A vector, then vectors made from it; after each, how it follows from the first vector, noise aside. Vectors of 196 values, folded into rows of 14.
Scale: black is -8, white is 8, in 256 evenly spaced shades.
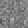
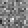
scaled up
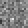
scaled up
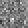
scaled up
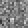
scaled up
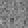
negated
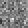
scaled up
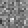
scaled up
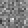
scaled up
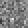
scaled up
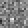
scaled up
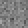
negated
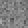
negated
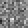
scaled up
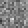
scaled up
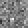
scaled up
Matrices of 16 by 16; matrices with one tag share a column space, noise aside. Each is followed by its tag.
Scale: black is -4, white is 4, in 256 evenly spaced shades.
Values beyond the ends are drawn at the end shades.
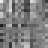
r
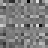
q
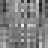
r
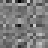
q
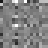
q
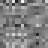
q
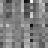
r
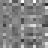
q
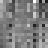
r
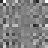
q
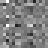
q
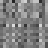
r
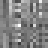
r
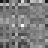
q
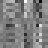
r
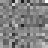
q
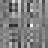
r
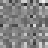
q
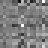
q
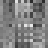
r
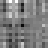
r
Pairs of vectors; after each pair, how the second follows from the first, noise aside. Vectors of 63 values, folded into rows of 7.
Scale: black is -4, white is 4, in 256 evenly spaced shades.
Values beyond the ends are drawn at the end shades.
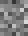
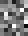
scaled up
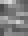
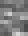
reversed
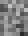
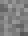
shrunk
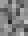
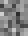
reversed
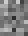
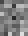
reversed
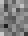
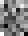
scaled up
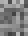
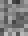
reversed
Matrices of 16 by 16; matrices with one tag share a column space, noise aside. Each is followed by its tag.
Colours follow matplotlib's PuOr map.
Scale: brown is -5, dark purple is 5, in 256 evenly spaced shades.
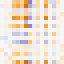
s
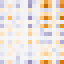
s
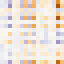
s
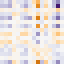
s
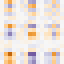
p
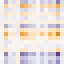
p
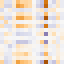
s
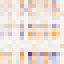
p
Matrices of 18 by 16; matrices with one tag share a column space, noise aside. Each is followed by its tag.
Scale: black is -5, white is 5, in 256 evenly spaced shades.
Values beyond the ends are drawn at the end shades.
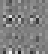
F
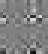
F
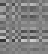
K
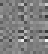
K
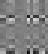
F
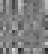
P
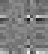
F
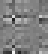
F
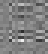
K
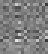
K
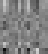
P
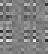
K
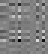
K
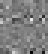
F
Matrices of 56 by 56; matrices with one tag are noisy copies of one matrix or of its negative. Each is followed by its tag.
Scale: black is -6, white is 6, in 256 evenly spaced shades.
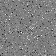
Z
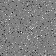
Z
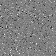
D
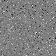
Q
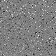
Q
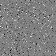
D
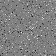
Z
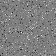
Z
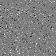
D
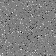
Z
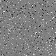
Q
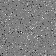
Z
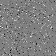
D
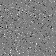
D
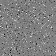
D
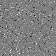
D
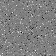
Z
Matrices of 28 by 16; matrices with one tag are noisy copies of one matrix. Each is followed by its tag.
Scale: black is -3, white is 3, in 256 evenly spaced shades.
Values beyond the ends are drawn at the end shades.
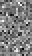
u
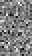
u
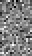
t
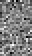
t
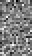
t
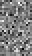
u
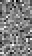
t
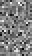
u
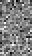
t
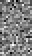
t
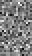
u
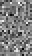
u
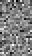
t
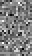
u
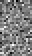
t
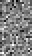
t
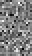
u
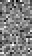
t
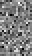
u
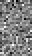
t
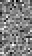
t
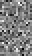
u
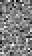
t
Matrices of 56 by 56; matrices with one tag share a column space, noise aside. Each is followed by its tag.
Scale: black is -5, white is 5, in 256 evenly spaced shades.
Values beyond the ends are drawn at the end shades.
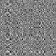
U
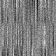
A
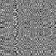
U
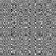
U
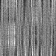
A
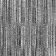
A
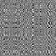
U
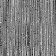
A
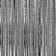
A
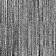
A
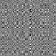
U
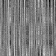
A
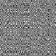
U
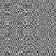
U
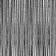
A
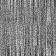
A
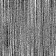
A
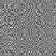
U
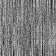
A
